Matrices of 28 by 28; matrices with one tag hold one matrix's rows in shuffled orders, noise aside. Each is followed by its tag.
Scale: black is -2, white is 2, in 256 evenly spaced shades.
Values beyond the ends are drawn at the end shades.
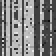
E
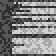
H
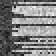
H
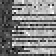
H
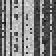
E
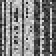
E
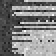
H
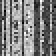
E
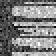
H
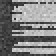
H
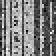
E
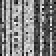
E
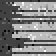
H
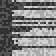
H
